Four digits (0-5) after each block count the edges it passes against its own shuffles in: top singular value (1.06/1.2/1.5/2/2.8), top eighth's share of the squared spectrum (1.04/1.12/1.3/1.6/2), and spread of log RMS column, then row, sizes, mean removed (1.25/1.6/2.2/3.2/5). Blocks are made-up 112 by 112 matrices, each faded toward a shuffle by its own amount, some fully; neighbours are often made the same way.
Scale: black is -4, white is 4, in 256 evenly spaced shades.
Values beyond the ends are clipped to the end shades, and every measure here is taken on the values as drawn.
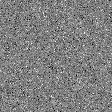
2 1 0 0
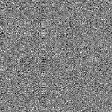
4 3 2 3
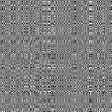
5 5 4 4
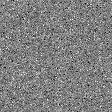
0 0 0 0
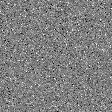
1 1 0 0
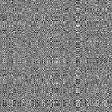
5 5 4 4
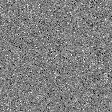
2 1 0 0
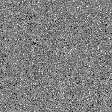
3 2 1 1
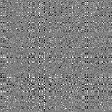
5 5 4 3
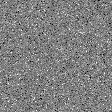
1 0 0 0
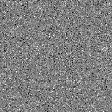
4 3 1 1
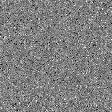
3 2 0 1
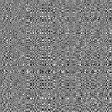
5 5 4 4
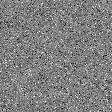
0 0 0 0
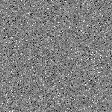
3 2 1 0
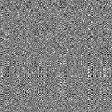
5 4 3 3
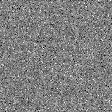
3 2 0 0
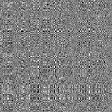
5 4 3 3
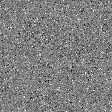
0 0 0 0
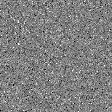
3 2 0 1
